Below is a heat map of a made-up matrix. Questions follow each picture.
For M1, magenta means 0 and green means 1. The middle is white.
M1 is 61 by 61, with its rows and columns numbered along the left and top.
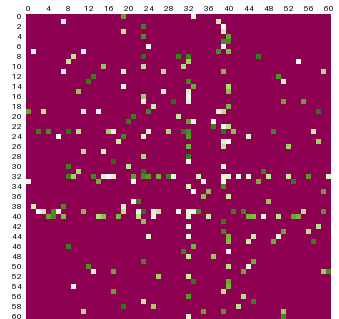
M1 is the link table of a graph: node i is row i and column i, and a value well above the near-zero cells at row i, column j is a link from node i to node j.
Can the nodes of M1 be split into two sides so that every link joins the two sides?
no
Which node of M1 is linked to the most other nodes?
node 32
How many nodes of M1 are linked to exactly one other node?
0
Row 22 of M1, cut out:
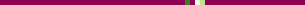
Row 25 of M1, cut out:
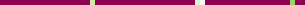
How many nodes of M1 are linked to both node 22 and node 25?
2
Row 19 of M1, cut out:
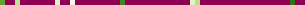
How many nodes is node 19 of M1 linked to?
8
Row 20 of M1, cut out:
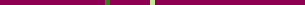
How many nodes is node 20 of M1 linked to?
2
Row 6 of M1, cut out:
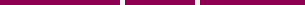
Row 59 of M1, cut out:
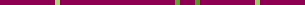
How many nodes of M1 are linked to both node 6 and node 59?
1
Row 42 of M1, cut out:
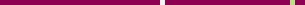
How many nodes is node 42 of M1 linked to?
2
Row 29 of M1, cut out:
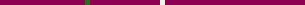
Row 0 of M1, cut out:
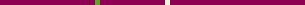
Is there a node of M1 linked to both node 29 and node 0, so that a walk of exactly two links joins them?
no
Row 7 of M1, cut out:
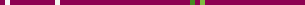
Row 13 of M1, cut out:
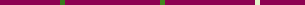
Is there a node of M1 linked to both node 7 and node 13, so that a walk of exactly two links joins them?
no
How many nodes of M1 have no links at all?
0
